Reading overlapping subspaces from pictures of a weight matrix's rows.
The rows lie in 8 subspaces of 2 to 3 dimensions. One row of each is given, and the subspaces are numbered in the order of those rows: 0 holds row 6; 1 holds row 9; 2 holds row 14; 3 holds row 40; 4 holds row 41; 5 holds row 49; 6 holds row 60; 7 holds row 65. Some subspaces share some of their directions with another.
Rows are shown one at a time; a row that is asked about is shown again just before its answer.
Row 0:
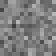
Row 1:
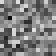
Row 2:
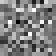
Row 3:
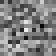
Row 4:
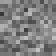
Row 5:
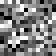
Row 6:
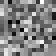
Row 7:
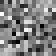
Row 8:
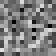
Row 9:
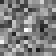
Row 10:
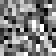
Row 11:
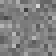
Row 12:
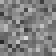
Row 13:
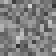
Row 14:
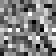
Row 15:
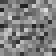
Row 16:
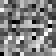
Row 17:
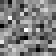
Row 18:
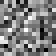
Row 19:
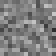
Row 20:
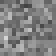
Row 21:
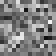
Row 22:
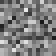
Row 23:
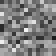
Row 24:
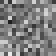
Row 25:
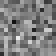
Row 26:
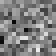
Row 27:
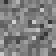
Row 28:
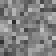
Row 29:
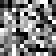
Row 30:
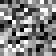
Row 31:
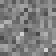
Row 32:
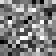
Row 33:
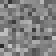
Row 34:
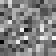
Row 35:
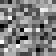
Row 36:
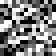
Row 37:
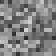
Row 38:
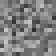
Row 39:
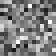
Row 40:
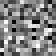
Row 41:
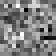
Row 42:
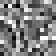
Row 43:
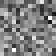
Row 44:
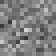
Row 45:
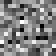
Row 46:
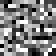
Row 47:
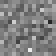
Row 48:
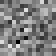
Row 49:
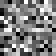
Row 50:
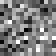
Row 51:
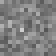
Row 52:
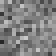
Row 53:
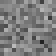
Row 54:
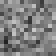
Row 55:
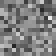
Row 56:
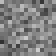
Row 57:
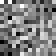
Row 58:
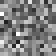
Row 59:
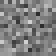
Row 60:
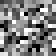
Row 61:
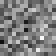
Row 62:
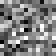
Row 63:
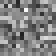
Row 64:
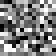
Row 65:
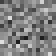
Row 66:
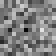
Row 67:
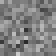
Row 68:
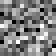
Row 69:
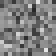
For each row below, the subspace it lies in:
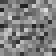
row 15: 0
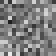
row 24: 7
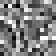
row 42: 4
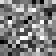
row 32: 7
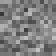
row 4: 2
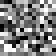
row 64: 1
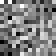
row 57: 7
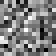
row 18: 1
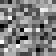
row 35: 5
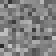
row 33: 3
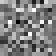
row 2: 7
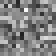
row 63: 4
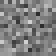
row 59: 7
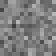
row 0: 0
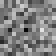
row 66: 1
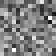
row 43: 5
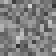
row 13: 1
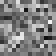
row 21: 4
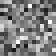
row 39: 1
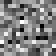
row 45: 3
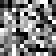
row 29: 5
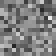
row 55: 5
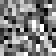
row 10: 2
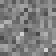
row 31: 1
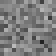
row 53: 5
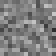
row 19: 2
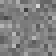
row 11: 4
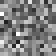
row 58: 5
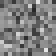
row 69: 1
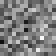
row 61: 1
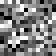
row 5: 4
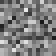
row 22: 2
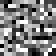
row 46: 3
